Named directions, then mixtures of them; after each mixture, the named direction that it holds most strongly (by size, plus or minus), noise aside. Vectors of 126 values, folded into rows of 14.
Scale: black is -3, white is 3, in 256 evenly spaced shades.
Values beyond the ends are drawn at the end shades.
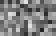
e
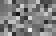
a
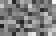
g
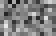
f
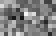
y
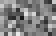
y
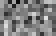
f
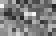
y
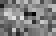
y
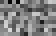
e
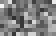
g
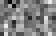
f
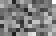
g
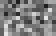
f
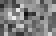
y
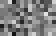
g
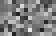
a
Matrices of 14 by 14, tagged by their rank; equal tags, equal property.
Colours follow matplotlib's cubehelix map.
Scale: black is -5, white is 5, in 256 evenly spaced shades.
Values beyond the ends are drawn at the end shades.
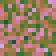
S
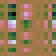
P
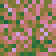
S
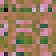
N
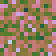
S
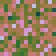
S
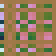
P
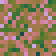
S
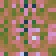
N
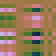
P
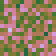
S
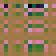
P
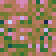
N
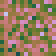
S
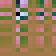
P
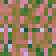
N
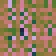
N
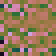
N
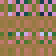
P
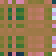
P
